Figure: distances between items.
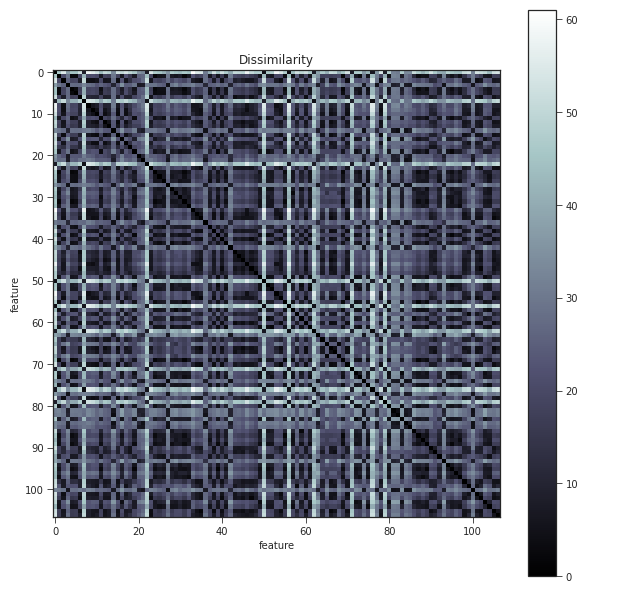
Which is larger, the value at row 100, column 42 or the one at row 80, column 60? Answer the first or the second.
the second
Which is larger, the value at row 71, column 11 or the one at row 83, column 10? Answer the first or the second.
the first
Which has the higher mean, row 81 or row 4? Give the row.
81
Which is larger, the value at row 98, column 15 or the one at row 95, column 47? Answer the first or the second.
the second
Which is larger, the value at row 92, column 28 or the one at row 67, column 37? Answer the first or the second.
the second
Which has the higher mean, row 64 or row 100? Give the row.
100
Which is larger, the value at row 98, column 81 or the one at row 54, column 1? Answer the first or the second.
the first
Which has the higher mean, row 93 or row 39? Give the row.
93
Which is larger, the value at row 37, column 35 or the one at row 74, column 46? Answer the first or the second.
the second
